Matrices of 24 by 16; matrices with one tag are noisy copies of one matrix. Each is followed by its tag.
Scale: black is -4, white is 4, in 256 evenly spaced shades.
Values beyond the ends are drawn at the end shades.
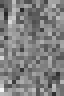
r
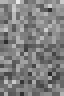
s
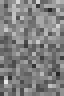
s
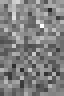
s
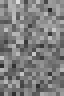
s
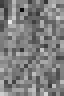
r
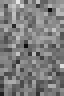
s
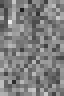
r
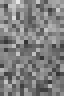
s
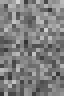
s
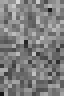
s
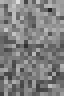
s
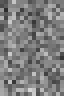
r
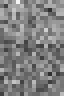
s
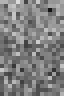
s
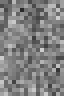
r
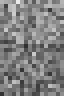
s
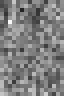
r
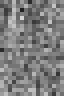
r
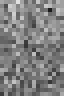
s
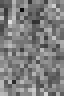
r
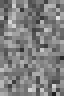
r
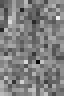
r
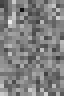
r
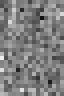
r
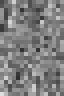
r
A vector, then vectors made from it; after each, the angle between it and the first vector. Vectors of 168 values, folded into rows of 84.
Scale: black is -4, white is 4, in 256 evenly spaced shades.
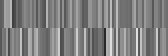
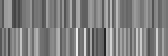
nearly parallel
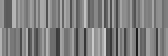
nearly opposite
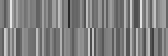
orthogonal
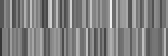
partly aligned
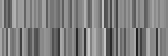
nearly opposite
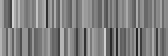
nearly opposite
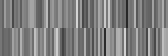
partly aligned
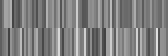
nearly parallel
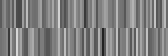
partly aligned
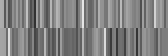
partly opposed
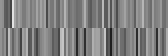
nearly opposite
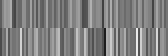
nearly parallel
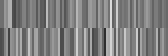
nearly parallel
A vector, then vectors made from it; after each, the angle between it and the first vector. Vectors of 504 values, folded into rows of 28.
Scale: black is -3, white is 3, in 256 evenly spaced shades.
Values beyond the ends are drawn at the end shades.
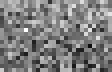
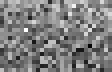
nearly parallel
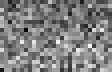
nearly opposite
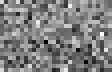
partly aligned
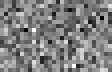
partly opposed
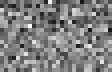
partly opposed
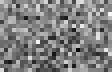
partly aligned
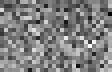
partly opposed
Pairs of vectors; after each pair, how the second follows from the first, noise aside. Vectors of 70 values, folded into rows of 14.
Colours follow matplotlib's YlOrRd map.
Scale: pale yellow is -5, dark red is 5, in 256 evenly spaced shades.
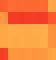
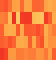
sign-scrambled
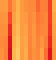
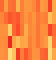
sign-scrambled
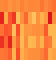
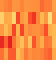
sign-scrambled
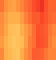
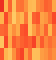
shuffled
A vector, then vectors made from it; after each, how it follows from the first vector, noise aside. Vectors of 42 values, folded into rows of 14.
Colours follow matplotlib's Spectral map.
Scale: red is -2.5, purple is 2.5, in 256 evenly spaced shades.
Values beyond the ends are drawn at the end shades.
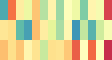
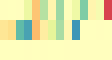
partly zeroed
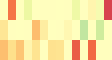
partly zeroed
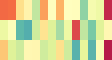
sign-scrambled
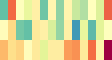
copied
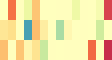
partly zeroed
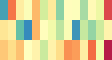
copied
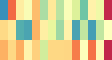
copied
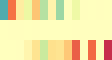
partly zeroed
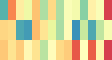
copied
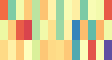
sign-scrambled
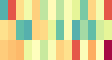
copied
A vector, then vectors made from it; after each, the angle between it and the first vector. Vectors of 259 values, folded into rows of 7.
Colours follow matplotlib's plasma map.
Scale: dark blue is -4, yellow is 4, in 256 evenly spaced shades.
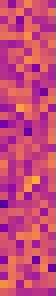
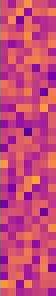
nearly parallel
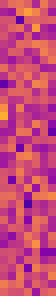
orthogonal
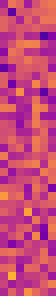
orthogonal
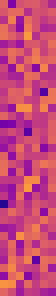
nearly parallel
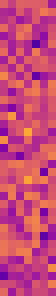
orthogonal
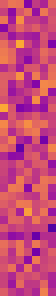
partly opposed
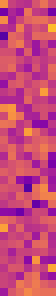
partly opposed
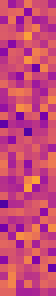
nearly parallel
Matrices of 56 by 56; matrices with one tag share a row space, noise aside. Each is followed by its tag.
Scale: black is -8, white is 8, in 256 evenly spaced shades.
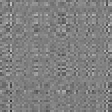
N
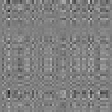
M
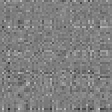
M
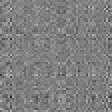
N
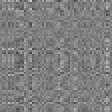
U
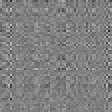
N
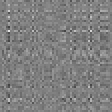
M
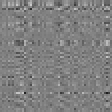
U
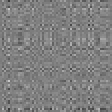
M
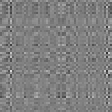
N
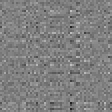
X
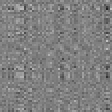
U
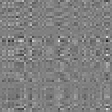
U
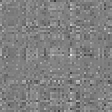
X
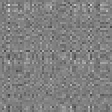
M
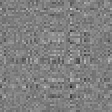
X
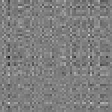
M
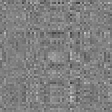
X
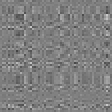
U
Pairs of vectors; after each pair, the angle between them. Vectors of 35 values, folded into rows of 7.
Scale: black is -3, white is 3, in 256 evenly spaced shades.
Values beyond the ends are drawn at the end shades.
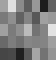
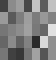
partly aligned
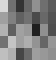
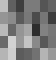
nearly parallel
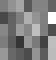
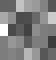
orthogonal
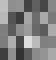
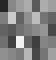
partly opposed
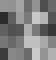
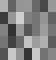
partly aligned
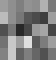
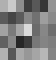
partly opposed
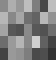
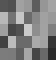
partly aligned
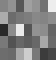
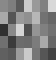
nearly parallel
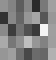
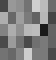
nearly opposite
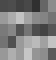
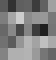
nearly parallel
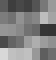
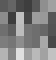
partly aligned
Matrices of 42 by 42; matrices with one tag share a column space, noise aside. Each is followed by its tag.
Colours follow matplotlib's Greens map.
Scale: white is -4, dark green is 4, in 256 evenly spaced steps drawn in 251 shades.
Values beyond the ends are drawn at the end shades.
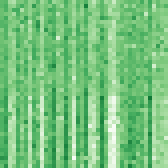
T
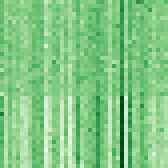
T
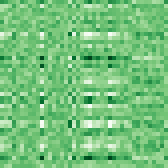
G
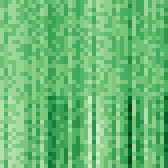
T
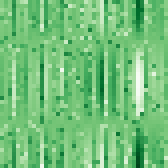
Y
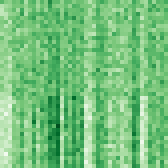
T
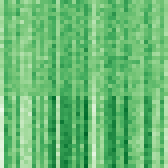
T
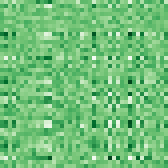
G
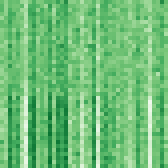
T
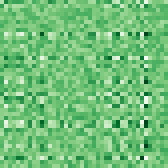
G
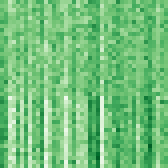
T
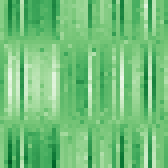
Y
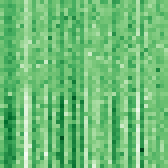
T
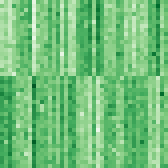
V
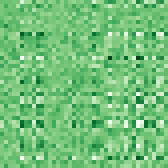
G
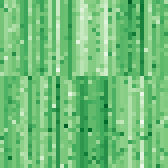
V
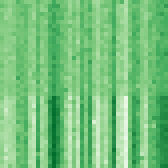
T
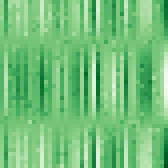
Y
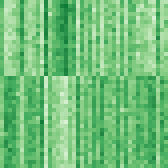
V
